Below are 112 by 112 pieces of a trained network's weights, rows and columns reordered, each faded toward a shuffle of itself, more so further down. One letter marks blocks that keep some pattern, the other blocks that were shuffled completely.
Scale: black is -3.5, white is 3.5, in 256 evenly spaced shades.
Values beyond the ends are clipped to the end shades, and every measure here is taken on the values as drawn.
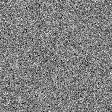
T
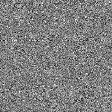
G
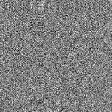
G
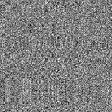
G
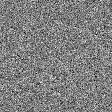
T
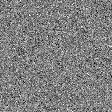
T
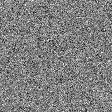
T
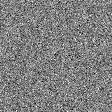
T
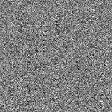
G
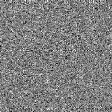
G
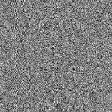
G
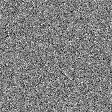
T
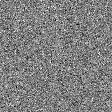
T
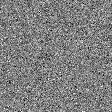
T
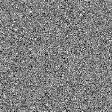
G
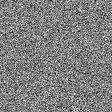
T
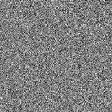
G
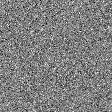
T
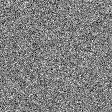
T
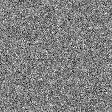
T
